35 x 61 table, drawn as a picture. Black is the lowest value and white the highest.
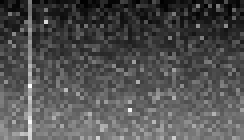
Average level on the scale: 30%. Odd lines: column 8. Stripes: none. Slope: up to the bottom.
